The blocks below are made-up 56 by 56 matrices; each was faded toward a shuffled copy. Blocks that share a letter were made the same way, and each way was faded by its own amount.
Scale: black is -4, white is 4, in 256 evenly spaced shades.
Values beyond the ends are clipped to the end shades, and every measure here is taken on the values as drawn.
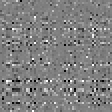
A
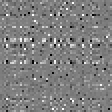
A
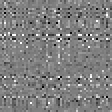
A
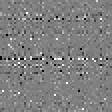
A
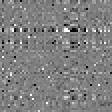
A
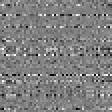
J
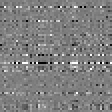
J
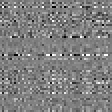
J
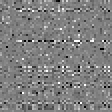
A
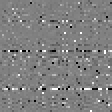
A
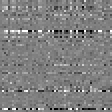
J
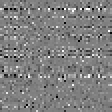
A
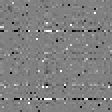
A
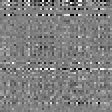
J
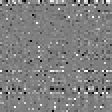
A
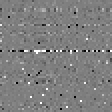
A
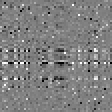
A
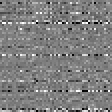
J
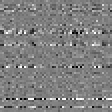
J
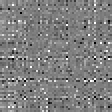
A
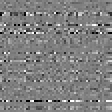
J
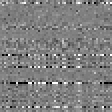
J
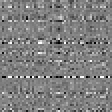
J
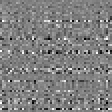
J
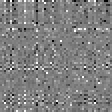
A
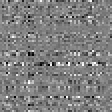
J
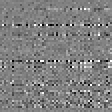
J
